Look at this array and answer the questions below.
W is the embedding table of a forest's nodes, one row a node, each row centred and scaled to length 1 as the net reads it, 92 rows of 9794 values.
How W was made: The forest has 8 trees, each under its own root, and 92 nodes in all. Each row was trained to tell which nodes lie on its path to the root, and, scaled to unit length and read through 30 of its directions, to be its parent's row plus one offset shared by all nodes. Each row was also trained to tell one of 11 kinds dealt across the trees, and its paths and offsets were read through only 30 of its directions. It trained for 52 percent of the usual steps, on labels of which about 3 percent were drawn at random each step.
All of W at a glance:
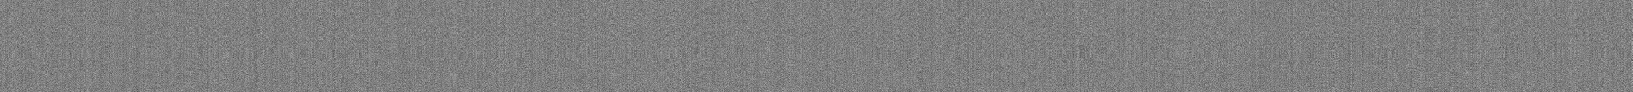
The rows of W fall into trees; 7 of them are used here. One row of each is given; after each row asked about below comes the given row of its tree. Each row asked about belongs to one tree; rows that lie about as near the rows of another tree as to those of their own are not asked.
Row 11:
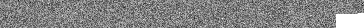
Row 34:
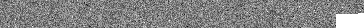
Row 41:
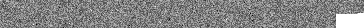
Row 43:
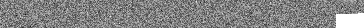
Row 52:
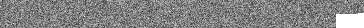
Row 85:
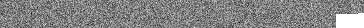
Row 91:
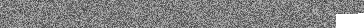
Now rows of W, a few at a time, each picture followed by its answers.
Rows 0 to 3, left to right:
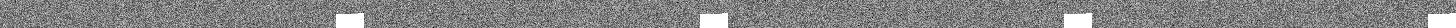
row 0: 43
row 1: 91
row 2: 11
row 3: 52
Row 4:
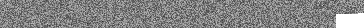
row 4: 43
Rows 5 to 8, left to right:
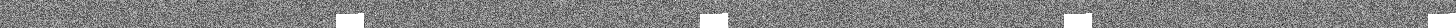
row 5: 52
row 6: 43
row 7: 85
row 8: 43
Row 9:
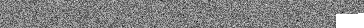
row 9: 91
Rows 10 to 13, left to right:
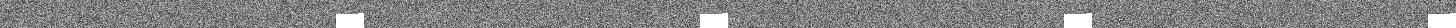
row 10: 11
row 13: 85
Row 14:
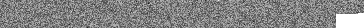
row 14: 85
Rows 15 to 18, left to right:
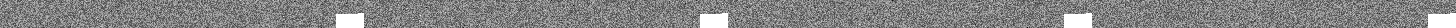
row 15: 41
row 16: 11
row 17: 52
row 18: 34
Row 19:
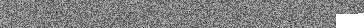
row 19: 91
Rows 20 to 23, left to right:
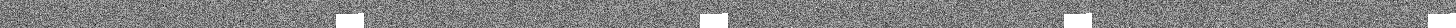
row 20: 43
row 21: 91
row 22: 43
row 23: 85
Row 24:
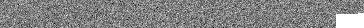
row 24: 34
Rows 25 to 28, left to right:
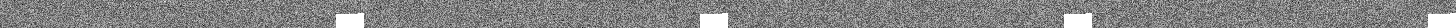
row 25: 43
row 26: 11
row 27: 85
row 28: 34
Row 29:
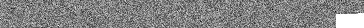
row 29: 41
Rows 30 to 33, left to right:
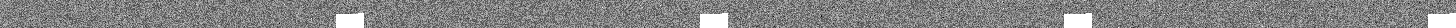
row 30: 43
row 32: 41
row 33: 85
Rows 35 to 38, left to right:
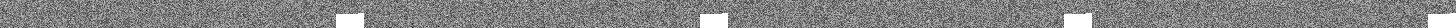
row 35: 91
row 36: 52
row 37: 11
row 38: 43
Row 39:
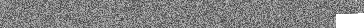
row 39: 43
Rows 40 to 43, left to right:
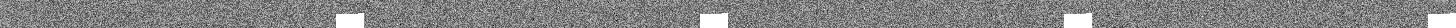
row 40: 91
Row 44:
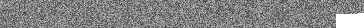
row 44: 11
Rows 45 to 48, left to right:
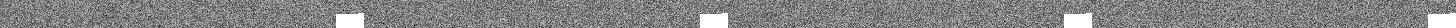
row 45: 85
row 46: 43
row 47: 43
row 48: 52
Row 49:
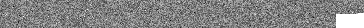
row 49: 52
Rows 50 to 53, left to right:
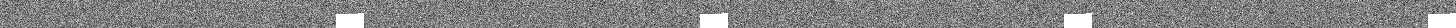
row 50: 41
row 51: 43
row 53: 52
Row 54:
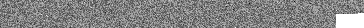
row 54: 85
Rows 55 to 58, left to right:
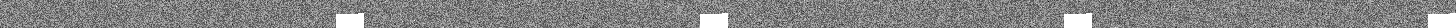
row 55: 52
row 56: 85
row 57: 52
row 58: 11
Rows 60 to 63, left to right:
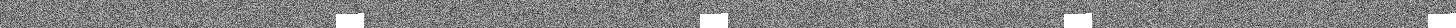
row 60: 91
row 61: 11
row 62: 52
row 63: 91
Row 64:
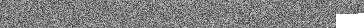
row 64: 52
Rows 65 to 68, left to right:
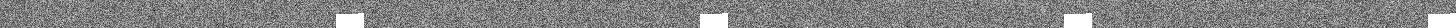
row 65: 11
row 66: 11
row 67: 85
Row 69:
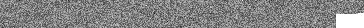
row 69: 11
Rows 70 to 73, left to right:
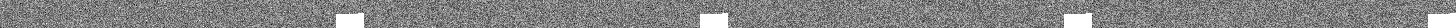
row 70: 43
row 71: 52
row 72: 85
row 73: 52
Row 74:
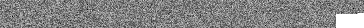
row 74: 41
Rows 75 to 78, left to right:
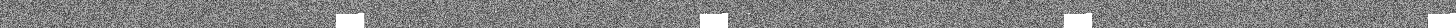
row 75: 85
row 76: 41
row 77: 11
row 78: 52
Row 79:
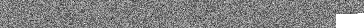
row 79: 85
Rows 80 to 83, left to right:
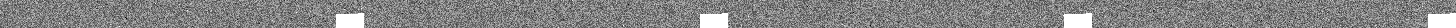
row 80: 43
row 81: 85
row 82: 11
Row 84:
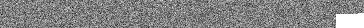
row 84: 85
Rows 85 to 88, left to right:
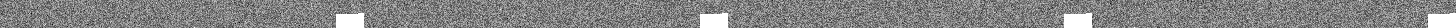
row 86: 52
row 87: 41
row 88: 11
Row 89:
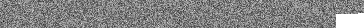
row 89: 34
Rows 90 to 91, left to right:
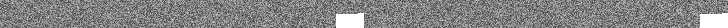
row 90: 41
